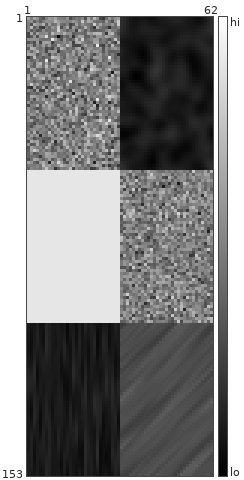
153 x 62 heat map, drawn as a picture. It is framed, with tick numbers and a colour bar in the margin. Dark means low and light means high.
It is made of 3 by 2 panels. Panel 1,1: middling, fine-grained, strong in contrast. Panel 1,2: very low, blotchy, faint in contrast. Panel 2,1: very high, flat. Panel 2,2: middling, fine-grained, strong in contrast. Panel 3,1: very low, streaked downward, faint in contrast. Panel 3,2: low, slanting up to the right, faint in contrast.
